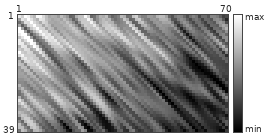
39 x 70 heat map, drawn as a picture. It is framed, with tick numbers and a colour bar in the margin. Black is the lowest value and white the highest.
Grain: diagonal, down to the right. Mirror symmetry: none. Ninth with the highest average: top left. Average level on the scale: 50%. Slope: up to the top left.
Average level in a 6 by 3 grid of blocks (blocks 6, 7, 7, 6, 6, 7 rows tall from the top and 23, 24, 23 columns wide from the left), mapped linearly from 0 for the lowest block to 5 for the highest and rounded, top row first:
5 4 2 / 5 4 2 / 4 3 1 / 4 2 1 / 4 2 0 / 3 1 0
